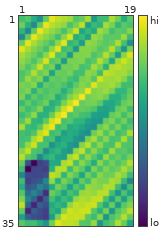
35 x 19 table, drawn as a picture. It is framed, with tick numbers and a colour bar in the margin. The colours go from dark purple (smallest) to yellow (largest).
Ninth with the lowest average: bottom left. Histogram: skewed, a long tail of low values. Roughest part: bottom left. Average level on the scale: 70%. Odd patch: lower, in the bottom left.
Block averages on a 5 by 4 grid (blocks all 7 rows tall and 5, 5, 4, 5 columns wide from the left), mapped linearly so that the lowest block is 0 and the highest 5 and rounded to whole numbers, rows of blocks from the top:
4544 / 4455 / 4434 / 1444 / 0454
